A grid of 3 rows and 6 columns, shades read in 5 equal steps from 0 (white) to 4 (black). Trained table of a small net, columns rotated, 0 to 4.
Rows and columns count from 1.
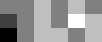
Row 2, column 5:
0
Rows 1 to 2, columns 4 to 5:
2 1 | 2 0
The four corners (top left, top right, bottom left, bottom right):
2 2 4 1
